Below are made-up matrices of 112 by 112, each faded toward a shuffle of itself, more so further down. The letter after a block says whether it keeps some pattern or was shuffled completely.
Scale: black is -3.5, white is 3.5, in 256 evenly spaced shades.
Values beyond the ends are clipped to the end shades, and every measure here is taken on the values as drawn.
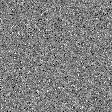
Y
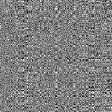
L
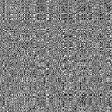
L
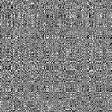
L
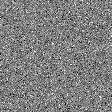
Y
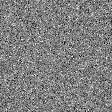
Y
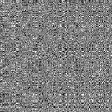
L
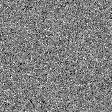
Y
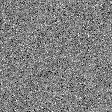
Y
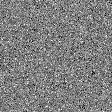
Y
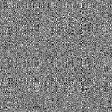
L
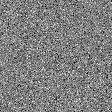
Y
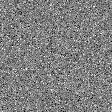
Y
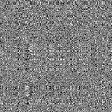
L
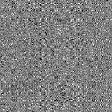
L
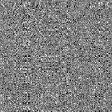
L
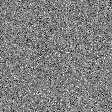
Y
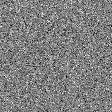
Y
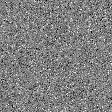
Y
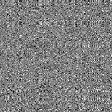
L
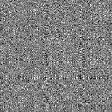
L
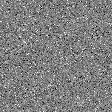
Y
